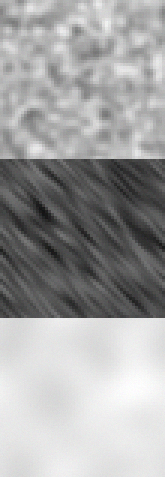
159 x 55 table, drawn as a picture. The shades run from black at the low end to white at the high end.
The table splits into 3 rows of 1 panel. Panel 1,1: high, blotchy. Panel 2,1: low, slanting down to the right. Panel 3,1: very high, smooth, faint in contrast.
